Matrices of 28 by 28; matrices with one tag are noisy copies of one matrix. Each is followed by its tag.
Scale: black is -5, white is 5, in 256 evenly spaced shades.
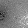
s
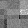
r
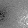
s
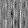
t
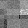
r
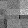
r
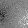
s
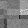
r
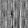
t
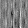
t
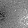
s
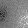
s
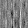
t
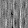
t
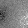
s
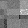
r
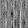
t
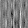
t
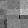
r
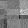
r
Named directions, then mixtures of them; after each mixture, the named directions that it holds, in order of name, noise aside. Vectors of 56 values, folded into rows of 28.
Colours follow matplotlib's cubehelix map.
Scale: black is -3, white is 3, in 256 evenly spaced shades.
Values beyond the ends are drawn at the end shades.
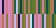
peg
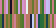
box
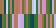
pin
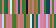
box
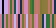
box, peg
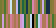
box, peg, pin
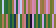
peg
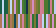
box, peg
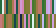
peg, pin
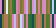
box, peg, pin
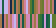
box, peg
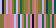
peg, pin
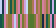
box, peg, pin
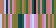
pin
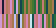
peg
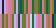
peg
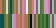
box, pin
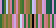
peg, pin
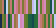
pin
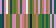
box, peg, pin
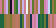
box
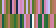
box, peg, pin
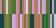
box, peg, pin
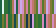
peg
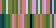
box, pin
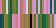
box, pin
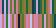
peg, pin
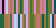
box, peg, pin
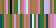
box
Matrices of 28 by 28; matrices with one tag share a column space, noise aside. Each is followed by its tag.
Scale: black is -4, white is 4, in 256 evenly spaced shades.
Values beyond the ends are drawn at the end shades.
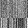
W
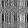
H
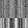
W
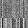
W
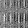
H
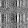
H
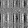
H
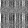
H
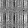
H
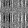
H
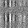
H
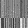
W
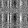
H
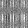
H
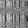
H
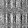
H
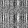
H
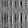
H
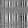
H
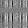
H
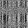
H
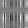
H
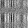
H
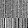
W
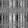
H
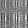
H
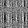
H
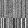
W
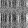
H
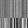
W
